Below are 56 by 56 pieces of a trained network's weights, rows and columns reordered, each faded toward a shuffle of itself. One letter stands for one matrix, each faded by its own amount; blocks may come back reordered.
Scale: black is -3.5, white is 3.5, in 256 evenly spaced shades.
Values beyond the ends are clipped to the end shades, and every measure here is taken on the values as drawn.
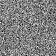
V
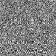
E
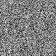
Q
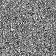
V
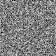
Q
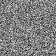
Q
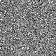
V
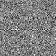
E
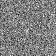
V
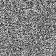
Q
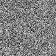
Q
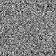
E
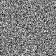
Q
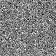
V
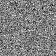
V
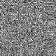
E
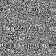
E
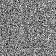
V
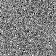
V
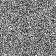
Q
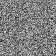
Q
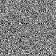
E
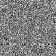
E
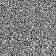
V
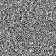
E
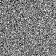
V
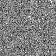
V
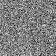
Q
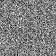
V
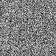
V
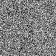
Q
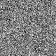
Q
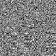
E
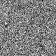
Q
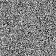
Q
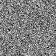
Q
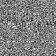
E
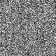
Q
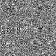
E
